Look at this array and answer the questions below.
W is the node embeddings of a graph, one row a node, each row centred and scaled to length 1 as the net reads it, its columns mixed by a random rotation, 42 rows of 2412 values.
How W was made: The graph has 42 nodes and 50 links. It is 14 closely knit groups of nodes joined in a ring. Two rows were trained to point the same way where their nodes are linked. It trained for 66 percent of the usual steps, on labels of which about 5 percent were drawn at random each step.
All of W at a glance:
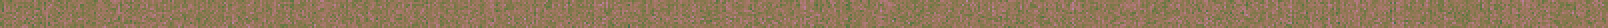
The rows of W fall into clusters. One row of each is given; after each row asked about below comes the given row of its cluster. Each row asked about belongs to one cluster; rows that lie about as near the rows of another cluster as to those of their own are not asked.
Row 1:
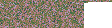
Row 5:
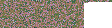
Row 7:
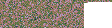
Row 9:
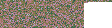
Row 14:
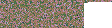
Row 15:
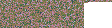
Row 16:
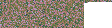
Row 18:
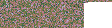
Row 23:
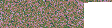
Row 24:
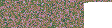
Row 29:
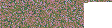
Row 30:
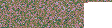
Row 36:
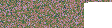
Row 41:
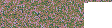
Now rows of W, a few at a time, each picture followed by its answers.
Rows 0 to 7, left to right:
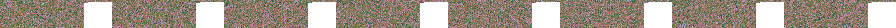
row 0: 24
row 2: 18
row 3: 14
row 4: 29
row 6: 36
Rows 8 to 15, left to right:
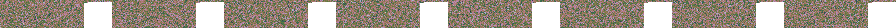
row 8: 7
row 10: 30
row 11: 14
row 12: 41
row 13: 30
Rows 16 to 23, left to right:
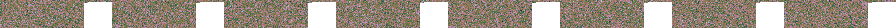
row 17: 1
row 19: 41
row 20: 1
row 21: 15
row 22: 9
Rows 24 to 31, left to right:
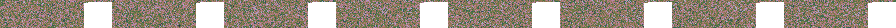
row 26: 5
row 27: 29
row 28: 9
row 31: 5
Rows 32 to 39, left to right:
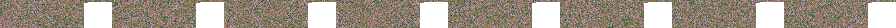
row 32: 16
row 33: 18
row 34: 23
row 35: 23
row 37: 16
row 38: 24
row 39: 36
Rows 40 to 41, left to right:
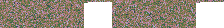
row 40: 7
